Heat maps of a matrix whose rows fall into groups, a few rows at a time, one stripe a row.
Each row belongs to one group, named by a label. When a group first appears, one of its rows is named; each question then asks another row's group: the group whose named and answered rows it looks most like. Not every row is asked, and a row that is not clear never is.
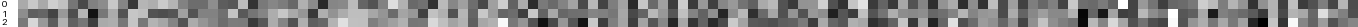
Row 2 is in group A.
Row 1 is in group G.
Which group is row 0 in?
A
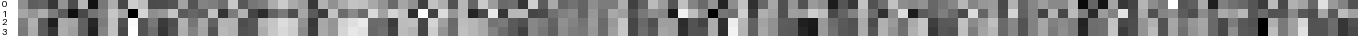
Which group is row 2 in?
G
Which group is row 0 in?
G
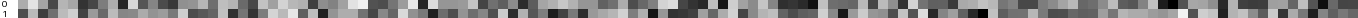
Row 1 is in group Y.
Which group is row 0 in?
G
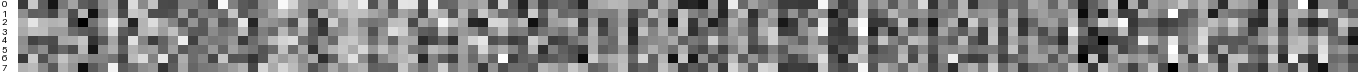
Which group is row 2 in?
A
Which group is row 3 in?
A
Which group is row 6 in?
Y
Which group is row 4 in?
G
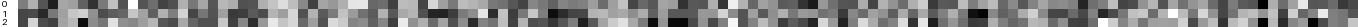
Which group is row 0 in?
G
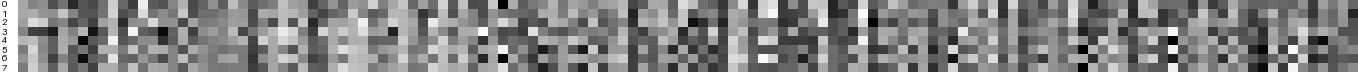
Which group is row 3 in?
G
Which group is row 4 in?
G
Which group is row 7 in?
A
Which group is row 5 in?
A
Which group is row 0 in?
G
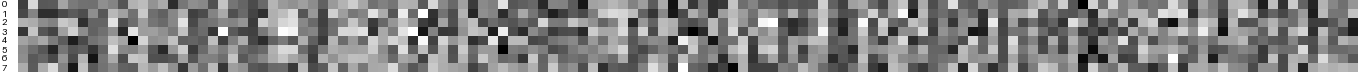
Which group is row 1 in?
Y
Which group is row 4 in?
A
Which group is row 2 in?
G
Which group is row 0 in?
Y
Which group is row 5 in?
G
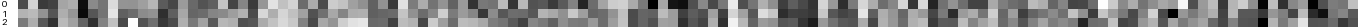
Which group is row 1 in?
G
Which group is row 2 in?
G
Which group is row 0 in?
Y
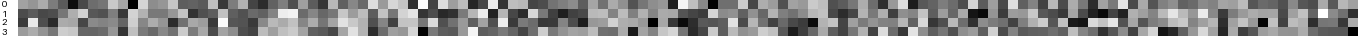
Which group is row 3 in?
G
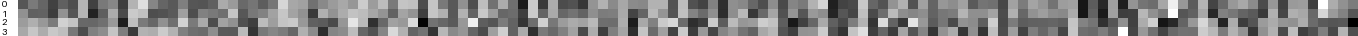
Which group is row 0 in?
Y
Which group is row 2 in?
G
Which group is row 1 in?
G
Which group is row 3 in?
A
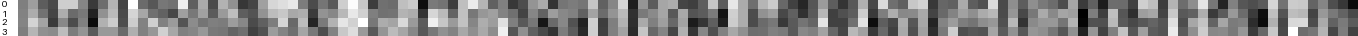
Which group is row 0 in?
G
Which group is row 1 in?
G
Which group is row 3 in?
A
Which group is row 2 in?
A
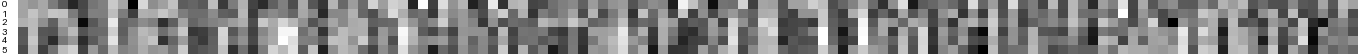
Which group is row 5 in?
Y
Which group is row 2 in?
G
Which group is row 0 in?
A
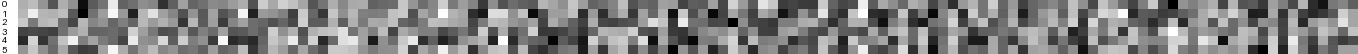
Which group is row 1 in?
A
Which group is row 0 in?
G
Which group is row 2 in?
A
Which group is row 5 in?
A
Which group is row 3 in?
Y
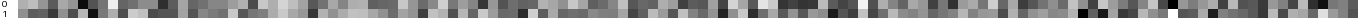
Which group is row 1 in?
G
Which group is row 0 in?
G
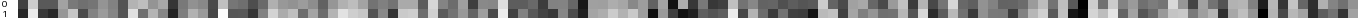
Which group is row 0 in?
Y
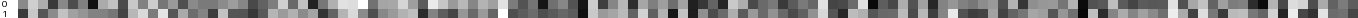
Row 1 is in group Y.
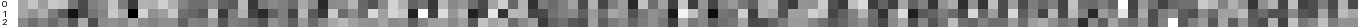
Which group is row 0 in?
A
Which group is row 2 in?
A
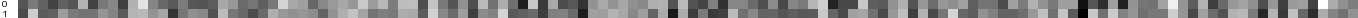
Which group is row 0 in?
Y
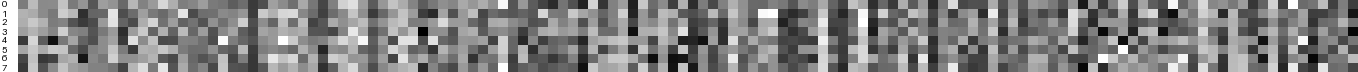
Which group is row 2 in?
A
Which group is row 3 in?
G
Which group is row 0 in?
A
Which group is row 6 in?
Y
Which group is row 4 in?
Y
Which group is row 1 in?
G
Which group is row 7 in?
Y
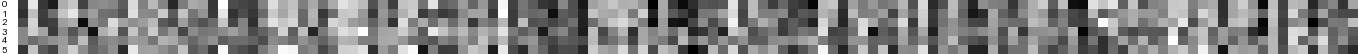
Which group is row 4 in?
A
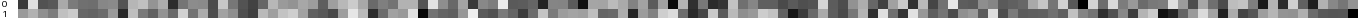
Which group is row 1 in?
G
